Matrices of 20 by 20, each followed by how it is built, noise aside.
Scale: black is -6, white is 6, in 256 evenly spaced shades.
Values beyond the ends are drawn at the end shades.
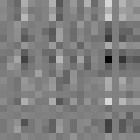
low rank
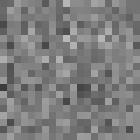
low rank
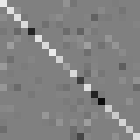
diagonal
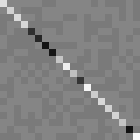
diagonal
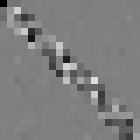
banded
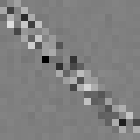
banded
